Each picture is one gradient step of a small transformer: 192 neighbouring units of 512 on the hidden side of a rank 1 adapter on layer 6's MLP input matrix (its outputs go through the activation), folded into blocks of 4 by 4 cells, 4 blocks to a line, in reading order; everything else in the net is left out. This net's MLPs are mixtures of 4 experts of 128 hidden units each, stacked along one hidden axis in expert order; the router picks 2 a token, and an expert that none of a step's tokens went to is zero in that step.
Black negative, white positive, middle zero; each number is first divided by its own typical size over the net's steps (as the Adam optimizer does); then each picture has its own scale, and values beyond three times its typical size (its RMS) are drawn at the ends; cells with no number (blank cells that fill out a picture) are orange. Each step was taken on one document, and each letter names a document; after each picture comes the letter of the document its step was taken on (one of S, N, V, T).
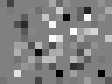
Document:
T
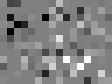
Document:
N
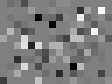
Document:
N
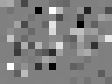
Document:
T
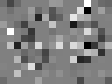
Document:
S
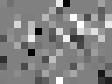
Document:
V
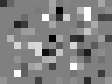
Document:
T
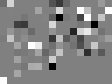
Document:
T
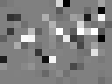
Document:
V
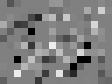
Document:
N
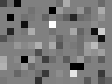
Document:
N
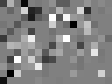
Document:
S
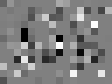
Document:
S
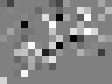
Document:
T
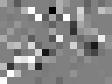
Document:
S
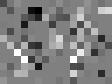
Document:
S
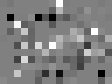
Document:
N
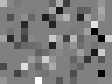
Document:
N
